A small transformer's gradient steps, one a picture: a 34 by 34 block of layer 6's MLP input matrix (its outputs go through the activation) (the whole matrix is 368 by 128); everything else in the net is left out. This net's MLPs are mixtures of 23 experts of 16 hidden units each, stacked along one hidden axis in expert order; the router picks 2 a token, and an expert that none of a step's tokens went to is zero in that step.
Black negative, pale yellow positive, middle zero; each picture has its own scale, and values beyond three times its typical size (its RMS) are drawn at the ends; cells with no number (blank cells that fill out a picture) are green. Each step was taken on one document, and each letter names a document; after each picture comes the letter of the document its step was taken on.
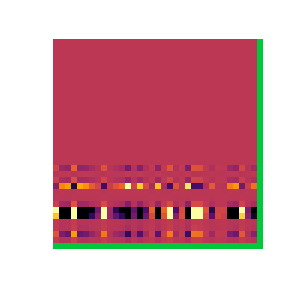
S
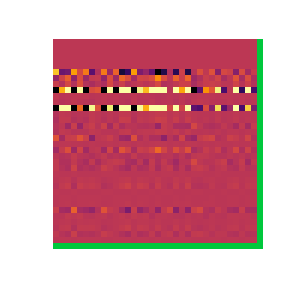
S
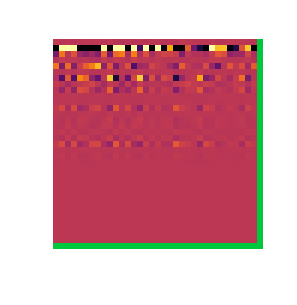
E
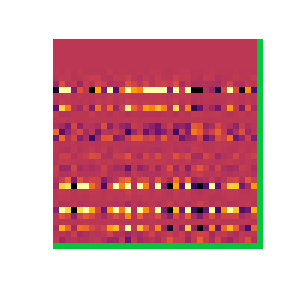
S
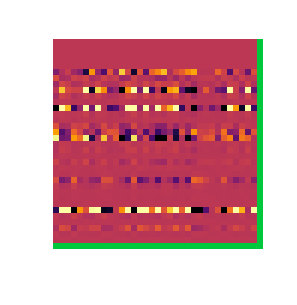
S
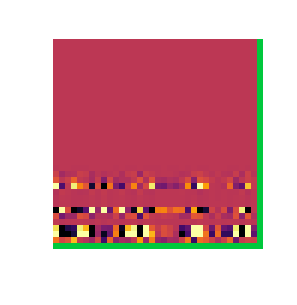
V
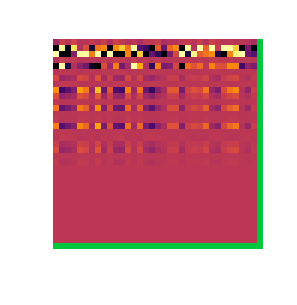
E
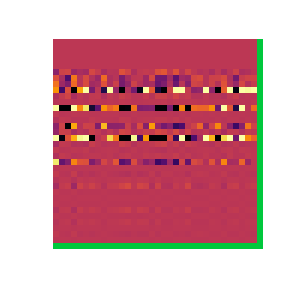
S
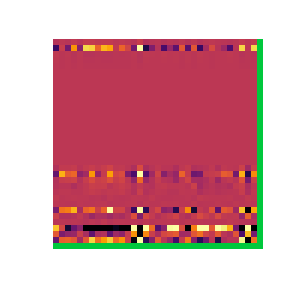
V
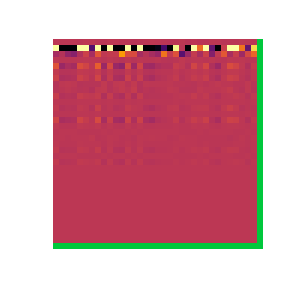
E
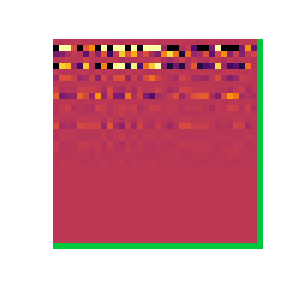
E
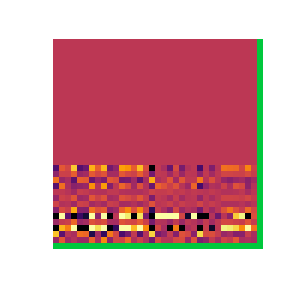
V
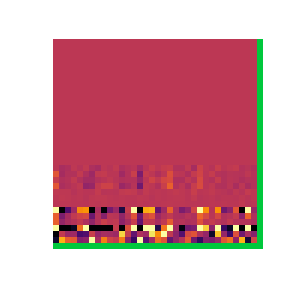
V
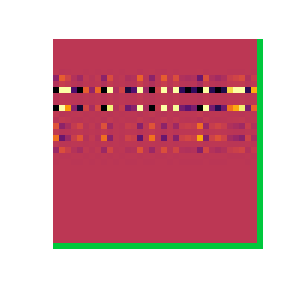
V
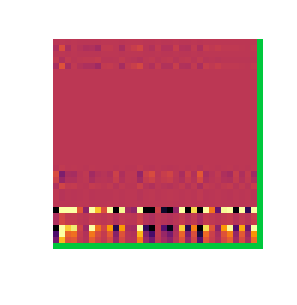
V
